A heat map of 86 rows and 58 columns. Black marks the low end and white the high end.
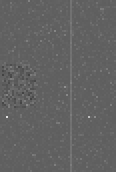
On average the colour sits 40% of the way up the scale. There are no regular stripes. The middle left is the roughest part. An odd patch, rougher than its surroundings, sits in the middle left. Column 36 differs from the columns beside it.
